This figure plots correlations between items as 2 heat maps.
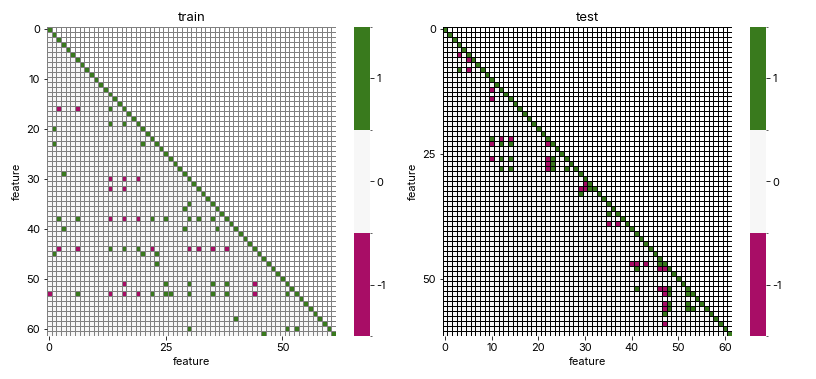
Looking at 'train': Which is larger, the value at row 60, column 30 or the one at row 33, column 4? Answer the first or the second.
the first
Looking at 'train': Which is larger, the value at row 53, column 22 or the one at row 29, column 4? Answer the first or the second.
the first
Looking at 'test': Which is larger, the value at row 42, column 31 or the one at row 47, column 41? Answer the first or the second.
the first
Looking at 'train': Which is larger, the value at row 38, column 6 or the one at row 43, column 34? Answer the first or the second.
the first
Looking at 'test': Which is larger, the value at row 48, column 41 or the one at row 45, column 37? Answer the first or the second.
the first
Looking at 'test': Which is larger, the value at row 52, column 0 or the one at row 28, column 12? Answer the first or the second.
the second
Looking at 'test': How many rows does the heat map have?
62
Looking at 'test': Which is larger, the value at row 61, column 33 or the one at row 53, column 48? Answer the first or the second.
the second
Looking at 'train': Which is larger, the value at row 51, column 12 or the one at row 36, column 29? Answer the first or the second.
the second
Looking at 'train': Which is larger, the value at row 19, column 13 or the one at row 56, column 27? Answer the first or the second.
the first
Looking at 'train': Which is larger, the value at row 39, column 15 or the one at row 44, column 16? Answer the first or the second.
the second
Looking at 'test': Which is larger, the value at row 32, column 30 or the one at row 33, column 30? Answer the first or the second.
the second
